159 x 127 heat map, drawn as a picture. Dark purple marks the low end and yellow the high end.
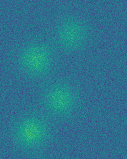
On average the colour sits 40% of the way up the scale. Neither half mirrors the other. Four bumps rise from the field. No single row or column stands out from its neighbours.
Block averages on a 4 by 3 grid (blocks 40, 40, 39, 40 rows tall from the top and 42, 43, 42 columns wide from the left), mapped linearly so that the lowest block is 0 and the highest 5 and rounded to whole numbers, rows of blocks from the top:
030
430
150
510
